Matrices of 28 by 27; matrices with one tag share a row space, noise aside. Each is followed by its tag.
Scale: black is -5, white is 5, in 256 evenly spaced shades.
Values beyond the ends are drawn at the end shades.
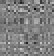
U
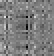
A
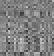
U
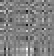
A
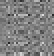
U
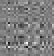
U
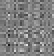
U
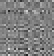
U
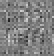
U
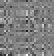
A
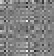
A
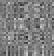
U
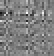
A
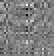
A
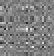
A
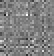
A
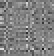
A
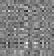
U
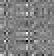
A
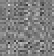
U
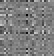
A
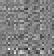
U
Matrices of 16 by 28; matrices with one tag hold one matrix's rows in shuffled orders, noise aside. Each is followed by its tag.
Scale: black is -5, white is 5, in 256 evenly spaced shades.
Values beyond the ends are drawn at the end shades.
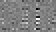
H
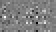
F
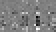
H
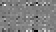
F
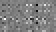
F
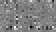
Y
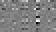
H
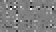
Y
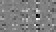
H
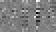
H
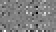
F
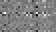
F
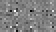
Y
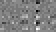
H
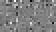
Y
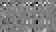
F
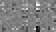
H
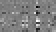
H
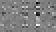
H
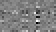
H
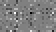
Y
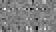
F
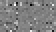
Y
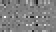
F
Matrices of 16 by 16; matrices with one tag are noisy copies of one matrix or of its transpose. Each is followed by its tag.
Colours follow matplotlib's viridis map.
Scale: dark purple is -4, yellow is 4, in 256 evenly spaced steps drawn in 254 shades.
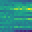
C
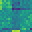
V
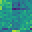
V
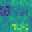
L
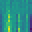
C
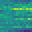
C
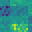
L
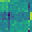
V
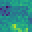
L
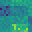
L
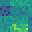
L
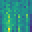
C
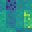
L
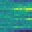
C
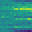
C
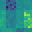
L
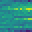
C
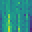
C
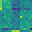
V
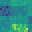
L
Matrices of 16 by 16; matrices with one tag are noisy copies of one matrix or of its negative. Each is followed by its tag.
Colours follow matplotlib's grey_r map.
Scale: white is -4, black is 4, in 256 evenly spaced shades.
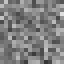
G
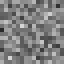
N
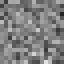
G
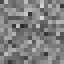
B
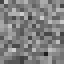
B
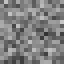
B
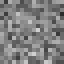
G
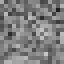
B
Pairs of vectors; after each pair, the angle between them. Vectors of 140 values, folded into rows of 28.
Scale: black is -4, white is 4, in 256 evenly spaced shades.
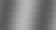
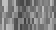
partly opposed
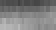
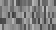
orthogonal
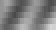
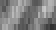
nearly opposite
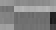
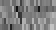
partly opposed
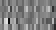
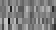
nearly parallel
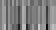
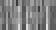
nearly opposite
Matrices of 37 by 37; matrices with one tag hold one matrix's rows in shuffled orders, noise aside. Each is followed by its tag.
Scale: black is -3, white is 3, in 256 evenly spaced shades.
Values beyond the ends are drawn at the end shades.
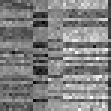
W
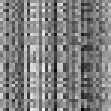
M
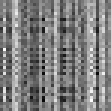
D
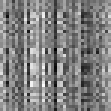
M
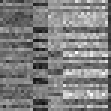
W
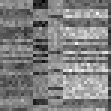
W
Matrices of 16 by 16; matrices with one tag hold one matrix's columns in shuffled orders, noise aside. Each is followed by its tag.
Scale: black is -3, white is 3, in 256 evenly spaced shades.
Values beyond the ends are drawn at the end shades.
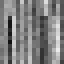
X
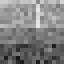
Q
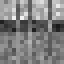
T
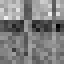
T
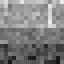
Q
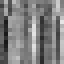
X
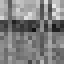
T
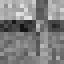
T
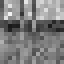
T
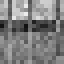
T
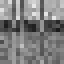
T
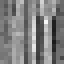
X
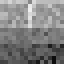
Q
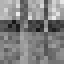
T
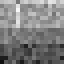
Q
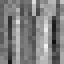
X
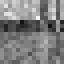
T
